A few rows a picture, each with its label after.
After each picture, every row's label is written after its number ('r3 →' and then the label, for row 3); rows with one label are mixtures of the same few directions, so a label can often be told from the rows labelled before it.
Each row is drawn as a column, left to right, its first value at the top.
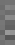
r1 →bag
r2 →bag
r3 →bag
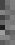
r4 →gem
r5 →bag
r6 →gem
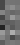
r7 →gem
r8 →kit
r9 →bag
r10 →bag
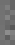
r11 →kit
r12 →bag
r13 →gem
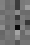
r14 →gem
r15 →gem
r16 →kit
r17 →gem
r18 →gem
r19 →kit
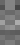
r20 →kit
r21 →gem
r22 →gem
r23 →kit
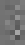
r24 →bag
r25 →kit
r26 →bag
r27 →bag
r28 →gem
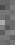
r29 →kit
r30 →gem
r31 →bag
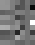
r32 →gem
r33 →gem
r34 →gem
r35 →bag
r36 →gem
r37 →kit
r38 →kit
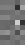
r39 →bag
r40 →bag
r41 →kit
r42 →kit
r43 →kit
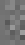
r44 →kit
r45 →kit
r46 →gem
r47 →kit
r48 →bag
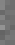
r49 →gem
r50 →bag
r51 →gem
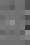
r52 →bag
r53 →kit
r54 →kit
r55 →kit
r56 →bag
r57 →gem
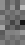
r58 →gem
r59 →gem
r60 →kit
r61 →gem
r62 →kit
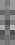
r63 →gem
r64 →kit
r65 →gem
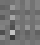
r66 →bag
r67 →kit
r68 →bag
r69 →gem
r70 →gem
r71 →gem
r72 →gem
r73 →gem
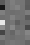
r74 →kit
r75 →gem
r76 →gem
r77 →kit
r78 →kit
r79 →gem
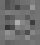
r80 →gem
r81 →gem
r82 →gem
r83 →kit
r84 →kit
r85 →bag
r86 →kit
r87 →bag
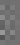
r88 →bag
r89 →kit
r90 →bag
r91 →kit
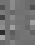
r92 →bag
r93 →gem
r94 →gem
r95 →gem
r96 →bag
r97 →gem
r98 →kit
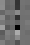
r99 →gem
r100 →gem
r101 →gem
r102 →gem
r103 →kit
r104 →kit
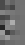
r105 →gem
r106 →bag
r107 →kit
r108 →bag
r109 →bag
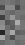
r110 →bag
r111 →kit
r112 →bag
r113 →kit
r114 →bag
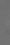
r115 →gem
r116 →kit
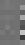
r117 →bag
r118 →gem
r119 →bag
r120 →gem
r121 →bag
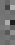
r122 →gem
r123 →kit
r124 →kit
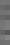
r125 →bag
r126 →bag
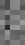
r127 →kit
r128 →gem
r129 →gem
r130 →gem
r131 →kit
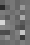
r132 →kit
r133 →bag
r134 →gem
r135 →gem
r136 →bag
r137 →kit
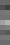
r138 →kit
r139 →kit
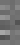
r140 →bag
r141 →bag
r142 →gem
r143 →kit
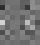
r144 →kit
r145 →bag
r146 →bag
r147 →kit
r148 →gem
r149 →kit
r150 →gem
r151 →kit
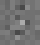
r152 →bag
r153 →gem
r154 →gem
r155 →bag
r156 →kit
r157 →kit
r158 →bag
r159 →gem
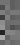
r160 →bag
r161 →bag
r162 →gem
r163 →gem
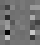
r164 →kit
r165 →bag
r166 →kit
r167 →kit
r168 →gem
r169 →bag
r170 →bag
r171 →kit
